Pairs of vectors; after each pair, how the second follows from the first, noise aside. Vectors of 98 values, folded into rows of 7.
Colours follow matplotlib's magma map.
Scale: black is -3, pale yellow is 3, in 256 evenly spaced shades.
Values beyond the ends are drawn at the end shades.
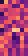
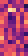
wrapped around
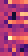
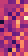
shuffled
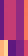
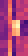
wrapped around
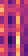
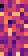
shuffled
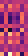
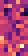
shuffled
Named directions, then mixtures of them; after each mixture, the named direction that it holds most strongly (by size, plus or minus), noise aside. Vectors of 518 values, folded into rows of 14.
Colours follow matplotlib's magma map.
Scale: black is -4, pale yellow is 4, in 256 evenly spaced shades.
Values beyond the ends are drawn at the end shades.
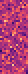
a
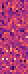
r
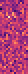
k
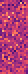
a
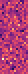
r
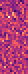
k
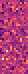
r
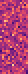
a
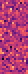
r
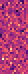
r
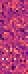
r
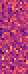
r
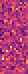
r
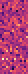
r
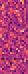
r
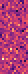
r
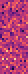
r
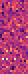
r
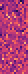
k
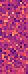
a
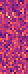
k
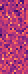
k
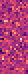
a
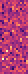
r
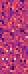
r
